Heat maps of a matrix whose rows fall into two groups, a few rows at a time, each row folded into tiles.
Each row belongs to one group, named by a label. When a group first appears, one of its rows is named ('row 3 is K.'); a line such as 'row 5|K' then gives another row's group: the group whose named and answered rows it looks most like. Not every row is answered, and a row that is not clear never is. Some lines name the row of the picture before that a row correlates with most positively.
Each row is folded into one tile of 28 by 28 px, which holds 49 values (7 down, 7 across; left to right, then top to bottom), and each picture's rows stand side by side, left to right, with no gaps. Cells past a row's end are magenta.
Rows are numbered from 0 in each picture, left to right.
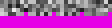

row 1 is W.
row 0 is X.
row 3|W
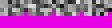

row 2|X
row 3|W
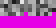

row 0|X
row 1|W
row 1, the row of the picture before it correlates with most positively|3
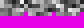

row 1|X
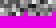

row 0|X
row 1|X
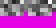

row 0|X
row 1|X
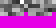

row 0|X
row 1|X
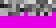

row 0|X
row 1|W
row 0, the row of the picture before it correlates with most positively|1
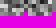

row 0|W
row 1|X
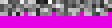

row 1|W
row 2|W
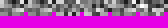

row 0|W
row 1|W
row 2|W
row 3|X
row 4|W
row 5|W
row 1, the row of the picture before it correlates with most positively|1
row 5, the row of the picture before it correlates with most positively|2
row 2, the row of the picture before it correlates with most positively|0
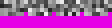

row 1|X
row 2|W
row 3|X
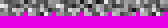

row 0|W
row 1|X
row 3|X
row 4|X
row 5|X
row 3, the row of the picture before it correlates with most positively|1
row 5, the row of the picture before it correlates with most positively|1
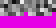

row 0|X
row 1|X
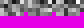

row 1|W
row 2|W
